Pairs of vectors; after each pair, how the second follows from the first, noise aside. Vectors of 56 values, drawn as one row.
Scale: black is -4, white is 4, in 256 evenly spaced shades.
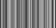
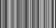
copied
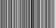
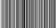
reversed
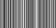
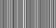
partly zeroed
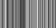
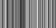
copied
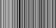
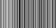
copied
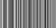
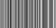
reversed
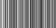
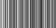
copied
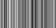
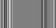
partly zeroed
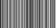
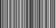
copied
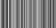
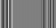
partly zeroed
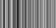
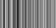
copied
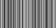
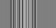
partly zeroed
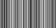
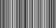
reversed
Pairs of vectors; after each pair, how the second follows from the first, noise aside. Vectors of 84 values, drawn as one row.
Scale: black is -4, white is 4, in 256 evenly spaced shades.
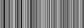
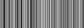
copied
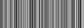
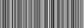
wrapped around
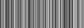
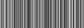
sign-scrambled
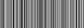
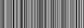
copied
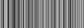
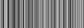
copied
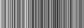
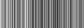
copied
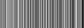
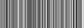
sign-scrambled
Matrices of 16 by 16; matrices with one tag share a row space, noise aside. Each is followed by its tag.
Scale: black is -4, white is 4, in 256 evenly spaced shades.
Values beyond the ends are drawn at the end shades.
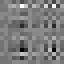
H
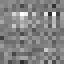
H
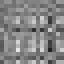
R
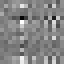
H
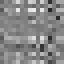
R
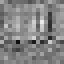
R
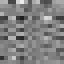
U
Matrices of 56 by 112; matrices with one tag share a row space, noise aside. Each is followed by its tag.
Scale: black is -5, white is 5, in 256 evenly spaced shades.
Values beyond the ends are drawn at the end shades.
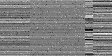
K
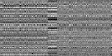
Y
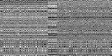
Y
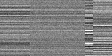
K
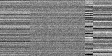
K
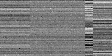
K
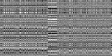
Y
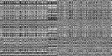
Y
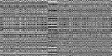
Y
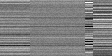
K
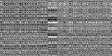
Y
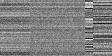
K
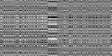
Y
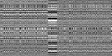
Y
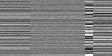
K
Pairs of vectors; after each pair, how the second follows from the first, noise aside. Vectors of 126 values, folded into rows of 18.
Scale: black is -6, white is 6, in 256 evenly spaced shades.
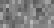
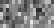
scaled up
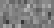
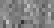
sign-scrambled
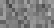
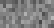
shuffled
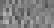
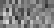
scaled up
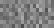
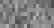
shuffled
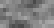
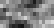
scaled up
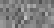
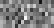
scaled up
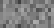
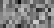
scaled up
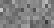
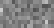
sign-scrambled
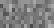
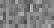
shuffled
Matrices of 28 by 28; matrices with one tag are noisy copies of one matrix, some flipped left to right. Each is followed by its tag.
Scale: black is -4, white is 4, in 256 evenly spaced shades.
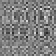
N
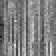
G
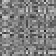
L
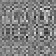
N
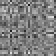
L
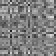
L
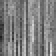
G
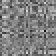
L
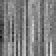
G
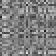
L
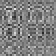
N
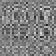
N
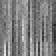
G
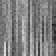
G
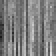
G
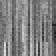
G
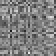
L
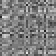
L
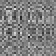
N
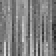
G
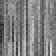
G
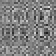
N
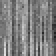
G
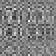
N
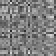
L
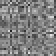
L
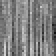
G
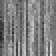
G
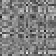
L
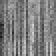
G
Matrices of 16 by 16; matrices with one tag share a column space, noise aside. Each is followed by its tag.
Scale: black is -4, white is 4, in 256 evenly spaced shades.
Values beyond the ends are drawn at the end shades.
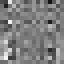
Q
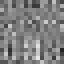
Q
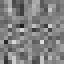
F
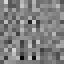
Q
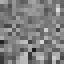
F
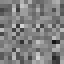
F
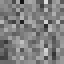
Q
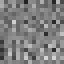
Q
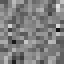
F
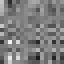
F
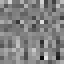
Q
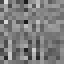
Q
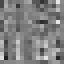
Q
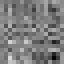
F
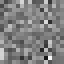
Q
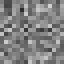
F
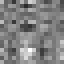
Q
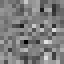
F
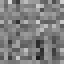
Q
